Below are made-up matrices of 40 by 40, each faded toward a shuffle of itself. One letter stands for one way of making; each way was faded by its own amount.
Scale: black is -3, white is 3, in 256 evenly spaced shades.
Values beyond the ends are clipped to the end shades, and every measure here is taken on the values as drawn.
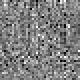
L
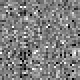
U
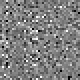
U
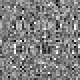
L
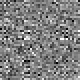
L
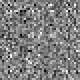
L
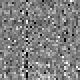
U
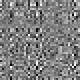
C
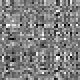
C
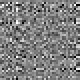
C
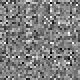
L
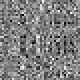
L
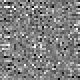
U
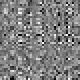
C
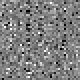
U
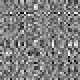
C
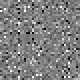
U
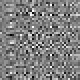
C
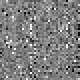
U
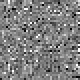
U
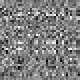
C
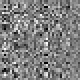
C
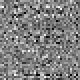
L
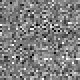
U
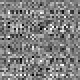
C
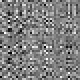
C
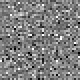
U
